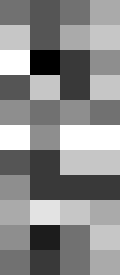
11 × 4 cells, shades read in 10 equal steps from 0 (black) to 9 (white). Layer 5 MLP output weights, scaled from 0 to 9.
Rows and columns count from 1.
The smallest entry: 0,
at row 3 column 2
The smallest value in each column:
3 0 2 2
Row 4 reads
3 7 2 7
